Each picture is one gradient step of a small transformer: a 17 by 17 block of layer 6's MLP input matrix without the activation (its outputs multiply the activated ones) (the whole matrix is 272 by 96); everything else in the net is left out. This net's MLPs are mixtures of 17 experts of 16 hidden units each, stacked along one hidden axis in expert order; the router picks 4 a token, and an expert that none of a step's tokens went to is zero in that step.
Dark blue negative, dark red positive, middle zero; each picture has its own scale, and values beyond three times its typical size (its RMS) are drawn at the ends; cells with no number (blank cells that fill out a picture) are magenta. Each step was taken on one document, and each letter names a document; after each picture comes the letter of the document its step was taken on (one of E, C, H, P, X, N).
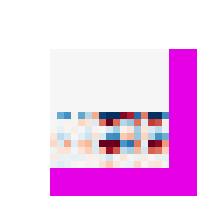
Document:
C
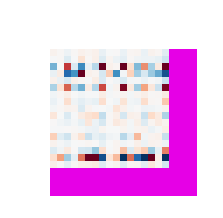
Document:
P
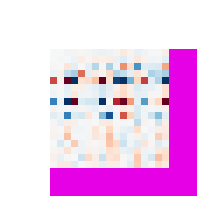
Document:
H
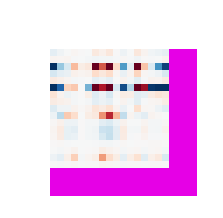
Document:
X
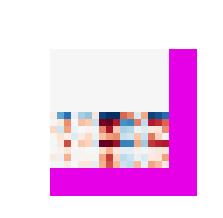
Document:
C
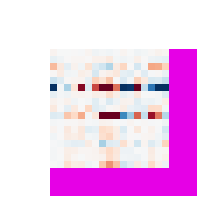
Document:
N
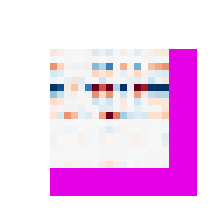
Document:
N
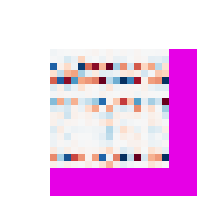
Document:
H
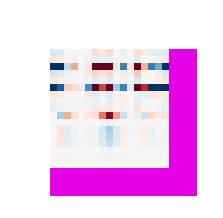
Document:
X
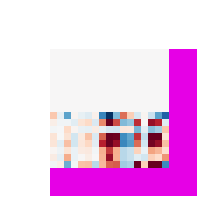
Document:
C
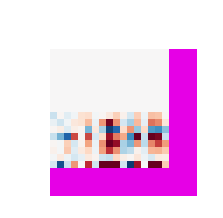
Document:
C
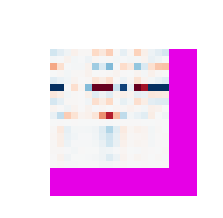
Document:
X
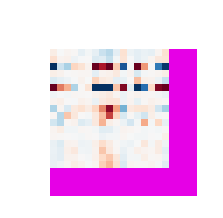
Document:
N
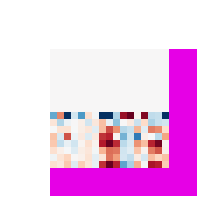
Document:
C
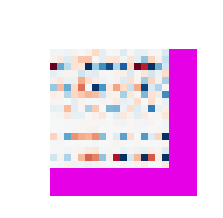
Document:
P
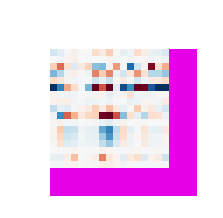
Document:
X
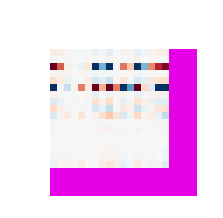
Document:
N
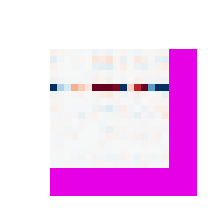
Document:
N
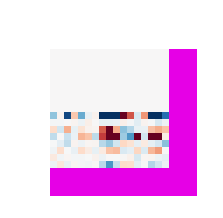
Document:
C
